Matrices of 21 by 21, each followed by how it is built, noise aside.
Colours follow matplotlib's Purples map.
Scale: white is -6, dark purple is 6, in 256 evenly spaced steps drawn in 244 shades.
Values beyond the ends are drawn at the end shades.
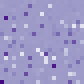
sparse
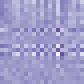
low rank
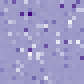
sparse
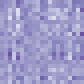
low rank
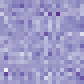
low rank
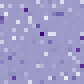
sparse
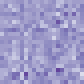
low rank
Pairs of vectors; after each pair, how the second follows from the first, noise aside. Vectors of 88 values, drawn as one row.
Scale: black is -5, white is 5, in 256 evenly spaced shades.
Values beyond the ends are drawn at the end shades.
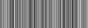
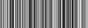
scaled up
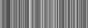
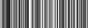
scaled up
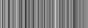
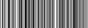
scaled up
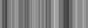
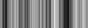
scaled up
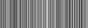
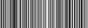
scaled up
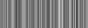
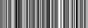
scaled up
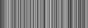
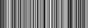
scaled up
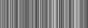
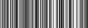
scaled up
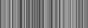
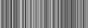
negated
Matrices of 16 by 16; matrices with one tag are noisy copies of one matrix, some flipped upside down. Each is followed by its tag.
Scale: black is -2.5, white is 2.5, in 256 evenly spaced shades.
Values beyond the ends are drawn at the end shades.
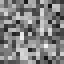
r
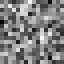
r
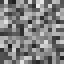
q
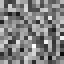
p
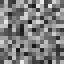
q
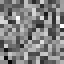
p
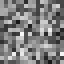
r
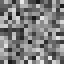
q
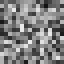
r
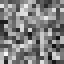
r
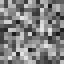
r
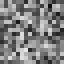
r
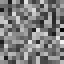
p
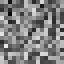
p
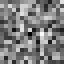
r
